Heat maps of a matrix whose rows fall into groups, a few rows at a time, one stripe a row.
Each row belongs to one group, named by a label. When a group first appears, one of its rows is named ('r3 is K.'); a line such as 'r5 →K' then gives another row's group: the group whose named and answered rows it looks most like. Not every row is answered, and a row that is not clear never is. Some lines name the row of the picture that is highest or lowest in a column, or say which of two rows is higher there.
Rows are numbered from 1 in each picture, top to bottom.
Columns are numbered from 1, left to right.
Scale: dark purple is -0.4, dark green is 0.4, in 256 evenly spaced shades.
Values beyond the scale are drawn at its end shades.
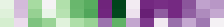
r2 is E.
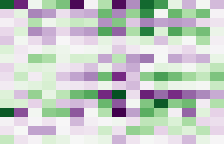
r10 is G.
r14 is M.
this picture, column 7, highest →11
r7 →E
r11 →E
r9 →G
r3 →E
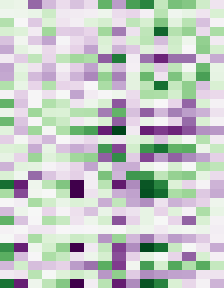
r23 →E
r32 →M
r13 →E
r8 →G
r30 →G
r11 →M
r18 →E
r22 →M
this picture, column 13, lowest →15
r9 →G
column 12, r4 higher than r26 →Yes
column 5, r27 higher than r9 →Yes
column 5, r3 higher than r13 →No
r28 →M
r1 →G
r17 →G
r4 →G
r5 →G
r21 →M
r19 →G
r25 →M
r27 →E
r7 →E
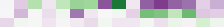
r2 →M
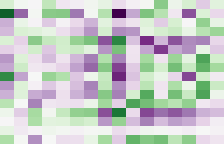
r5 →E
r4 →G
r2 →M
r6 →E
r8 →G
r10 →G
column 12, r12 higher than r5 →Yes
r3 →G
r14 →E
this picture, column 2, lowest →2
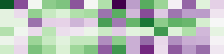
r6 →E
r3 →G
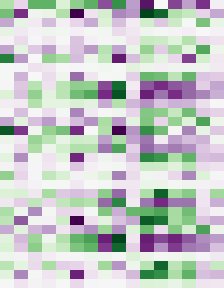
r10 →E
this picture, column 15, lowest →1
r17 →E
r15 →M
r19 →M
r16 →E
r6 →G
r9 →M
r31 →M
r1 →E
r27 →E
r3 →G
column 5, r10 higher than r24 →Yes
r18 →M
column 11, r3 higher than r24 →No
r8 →G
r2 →M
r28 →E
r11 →E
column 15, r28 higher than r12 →No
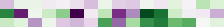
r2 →M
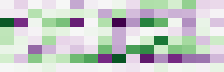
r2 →E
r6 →G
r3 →M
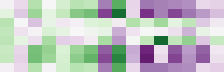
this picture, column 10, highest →3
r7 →E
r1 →E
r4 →M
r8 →E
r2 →E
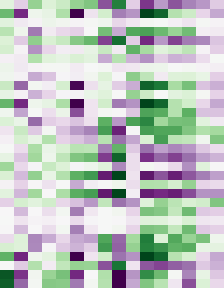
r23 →G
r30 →E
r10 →M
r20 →E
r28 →G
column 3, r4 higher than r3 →No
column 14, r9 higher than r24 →No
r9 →G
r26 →M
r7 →E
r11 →G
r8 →M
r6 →G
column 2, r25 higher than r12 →Yes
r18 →E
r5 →E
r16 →G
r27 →G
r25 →M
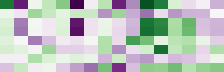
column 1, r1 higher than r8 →Yes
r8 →G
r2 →E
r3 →M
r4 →M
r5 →G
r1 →M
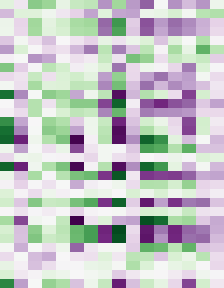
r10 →E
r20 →E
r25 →M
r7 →G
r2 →G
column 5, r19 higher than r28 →Yes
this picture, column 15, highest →6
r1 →E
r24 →M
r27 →E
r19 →M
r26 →E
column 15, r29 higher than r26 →Yes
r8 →M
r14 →M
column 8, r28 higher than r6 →No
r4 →E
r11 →M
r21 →M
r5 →G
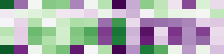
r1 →M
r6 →M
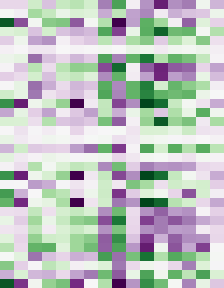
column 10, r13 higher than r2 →Yes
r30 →M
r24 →E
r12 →M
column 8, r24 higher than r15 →No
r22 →M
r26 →E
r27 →E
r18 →M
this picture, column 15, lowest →28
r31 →G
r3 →M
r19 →E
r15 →M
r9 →E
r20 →M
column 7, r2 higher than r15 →Yes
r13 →G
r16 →M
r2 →E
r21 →G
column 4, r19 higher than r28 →No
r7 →G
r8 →E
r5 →G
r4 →G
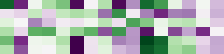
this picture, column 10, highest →3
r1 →M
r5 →M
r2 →E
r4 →E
